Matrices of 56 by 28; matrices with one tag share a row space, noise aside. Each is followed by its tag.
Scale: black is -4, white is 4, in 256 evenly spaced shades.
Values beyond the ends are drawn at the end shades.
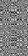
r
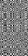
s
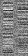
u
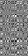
r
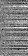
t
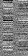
u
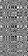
r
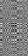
r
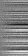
t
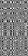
s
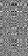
r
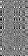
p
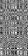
r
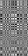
r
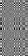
p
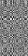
s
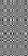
s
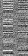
u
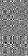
s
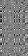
p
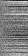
t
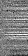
t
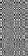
p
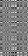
r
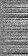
t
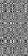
s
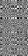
r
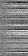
t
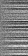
t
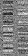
u
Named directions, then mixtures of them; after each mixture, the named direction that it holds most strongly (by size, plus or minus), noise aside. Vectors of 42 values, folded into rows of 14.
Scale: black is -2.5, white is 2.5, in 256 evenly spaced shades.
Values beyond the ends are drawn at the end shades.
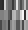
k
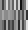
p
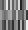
p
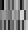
k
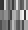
k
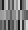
p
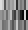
k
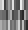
k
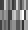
k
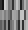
k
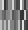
k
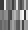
k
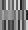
p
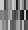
k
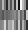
p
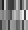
k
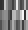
k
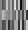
p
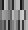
k
